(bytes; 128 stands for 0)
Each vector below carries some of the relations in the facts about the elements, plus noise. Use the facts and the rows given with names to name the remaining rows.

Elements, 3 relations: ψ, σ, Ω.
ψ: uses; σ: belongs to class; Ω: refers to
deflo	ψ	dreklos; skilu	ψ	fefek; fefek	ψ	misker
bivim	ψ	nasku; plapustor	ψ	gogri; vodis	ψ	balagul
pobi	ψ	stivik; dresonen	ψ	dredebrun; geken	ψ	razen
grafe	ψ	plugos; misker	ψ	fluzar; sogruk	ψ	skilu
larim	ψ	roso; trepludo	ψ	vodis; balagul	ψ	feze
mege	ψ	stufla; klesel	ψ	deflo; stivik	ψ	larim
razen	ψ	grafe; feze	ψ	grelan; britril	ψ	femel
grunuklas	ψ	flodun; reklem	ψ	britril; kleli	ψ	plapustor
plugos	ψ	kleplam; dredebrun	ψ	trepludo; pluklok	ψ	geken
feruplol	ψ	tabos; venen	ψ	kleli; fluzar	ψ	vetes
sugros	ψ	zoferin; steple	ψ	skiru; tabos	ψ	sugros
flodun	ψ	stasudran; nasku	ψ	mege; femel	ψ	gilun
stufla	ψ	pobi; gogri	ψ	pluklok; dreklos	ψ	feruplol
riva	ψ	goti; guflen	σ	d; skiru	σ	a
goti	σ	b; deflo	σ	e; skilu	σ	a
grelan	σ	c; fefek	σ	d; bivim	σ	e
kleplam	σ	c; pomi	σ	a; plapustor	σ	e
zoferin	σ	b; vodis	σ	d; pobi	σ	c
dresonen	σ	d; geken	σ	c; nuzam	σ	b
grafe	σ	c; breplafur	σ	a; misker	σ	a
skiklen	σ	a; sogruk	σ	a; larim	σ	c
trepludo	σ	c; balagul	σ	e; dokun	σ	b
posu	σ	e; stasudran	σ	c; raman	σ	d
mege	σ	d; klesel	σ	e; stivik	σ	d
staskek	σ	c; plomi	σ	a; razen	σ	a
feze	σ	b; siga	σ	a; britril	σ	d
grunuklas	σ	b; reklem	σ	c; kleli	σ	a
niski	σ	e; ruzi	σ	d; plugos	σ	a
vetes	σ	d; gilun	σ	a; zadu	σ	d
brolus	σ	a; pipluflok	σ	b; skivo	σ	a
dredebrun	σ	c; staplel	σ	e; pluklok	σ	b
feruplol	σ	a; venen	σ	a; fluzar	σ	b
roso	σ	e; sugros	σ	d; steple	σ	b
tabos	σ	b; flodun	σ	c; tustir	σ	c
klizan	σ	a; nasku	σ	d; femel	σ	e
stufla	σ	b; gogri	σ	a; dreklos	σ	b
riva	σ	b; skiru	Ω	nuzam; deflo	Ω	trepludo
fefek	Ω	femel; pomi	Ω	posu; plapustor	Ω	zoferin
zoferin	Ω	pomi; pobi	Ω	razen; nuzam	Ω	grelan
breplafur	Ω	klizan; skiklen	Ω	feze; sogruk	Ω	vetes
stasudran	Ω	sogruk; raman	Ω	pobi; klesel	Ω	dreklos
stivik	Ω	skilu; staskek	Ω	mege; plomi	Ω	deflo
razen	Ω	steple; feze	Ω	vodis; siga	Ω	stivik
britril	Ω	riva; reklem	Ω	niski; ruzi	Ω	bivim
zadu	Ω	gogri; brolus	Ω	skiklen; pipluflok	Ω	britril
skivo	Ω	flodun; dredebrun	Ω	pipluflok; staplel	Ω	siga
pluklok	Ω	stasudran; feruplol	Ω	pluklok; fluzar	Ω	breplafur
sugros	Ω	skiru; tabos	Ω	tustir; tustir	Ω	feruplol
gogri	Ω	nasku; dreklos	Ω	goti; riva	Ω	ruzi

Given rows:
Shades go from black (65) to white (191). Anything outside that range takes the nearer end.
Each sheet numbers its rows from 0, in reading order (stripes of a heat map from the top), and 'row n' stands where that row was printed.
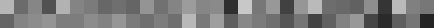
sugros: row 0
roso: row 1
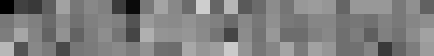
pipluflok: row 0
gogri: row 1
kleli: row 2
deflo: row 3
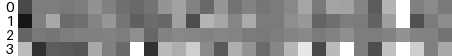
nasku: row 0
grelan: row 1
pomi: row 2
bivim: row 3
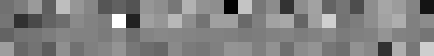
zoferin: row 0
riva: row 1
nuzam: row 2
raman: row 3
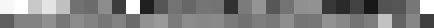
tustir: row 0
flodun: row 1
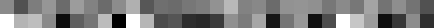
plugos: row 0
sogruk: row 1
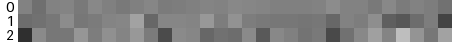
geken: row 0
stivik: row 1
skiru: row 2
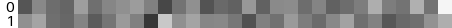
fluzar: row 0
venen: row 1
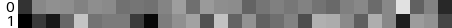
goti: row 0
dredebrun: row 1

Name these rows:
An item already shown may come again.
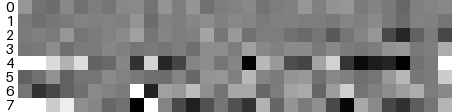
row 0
grunuklas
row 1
pobi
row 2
larim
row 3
balagul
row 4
tabos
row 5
feze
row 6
riva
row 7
pluklok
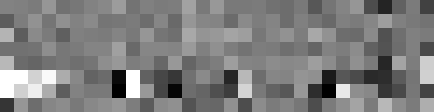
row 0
larim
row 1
gilun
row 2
dreklos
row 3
stivik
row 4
reklem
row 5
feruplol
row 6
stasudran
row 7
misker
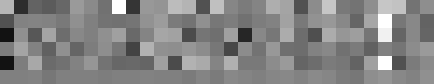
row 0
ruzi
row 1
mege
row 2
steple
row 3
kleli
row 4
grelan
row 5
stufla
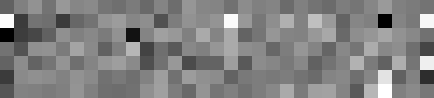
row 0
gilun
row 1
klesel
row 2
britril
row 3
kleplam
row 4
fefek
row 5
goti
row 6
nasku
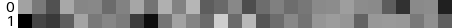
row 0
dresonen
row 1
pipluflok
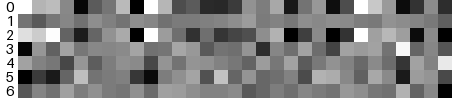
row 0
sogruk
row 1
razen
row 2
vetes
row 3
skilu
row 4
plapustor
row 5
dredebrun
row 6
trepludo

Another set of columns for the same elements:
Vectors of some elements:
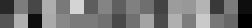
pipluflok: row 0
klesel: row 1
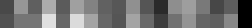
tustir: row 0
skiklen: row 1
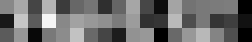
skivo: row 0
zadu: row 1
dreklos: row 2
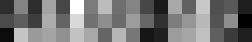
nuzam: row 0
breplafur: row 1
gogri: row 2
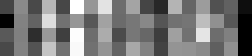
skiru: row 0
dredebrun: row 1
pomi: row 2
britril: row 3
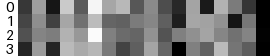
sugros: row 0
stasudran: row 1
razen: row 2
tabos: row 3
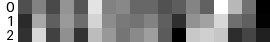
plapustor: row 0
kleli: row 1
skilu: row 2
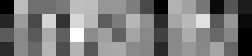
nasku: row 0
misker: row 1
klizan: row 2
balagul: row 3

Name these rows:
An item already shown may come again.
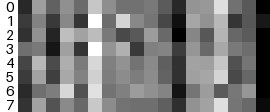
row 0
kleli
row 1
grelan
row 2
tabos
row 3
zoferin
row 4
venen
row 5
venen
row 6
feze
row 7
kleli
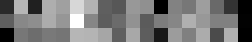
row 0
feruplol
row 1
razen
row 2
stufla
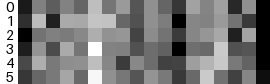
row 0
larim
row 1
feruplol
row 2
pobi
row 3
deflo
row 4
pluklok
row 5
steple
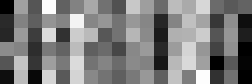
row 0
fefek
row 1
bivim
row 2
misker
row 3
goti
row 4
vetes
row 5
fluzar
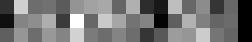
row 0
stivik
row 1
trepludo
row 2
geken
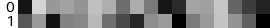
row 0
gogri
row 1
dreklos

